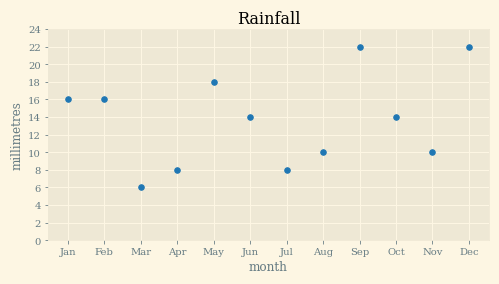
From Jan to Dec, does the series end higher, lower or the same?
higher
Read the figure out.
Title: Rainfall
x-axis: month, ticks Jan Feb Mar Apr May Jun Jul Aug Sep Oct Nov Dec
y-axis: millimetres, ticks 0 2 4 6 8 10 12 14 16 18 20 22 24
Values:
16 16 6 8 18 14 8 10 22 14 10 22
